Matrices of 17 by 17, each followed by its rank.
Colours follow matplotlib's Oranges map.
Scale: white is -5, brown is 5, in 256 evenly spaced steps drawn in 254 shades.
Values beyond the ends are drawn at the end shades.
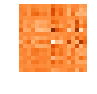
two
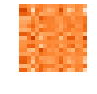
two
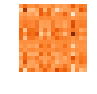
two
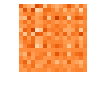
two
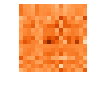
three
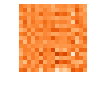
three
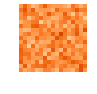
full rank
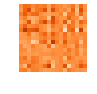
three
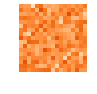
full rank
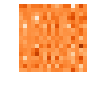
three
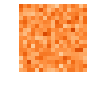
full rank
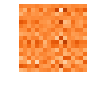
three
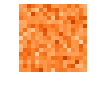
full rank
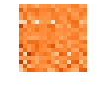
three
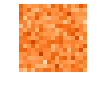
full rank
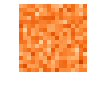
full rank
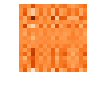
two
